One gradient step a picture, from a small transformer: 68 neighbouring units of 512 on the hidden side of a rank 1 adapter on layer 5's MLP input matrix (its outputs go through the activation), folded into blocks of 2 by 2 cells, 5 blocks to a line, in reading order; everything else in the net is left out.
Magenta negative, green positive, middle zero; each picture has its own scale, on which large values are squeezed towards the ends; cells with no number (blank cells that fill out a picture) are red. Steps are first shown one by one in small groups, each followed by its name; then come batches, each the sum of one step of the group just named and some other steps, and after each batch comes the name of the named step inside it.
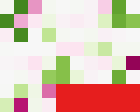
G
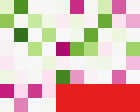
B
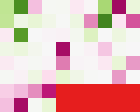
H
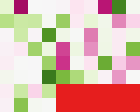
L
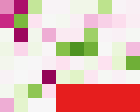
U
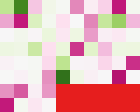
H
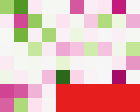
B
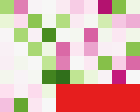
L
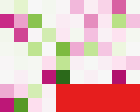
U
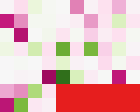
U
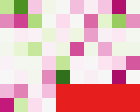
H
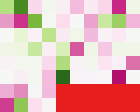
H
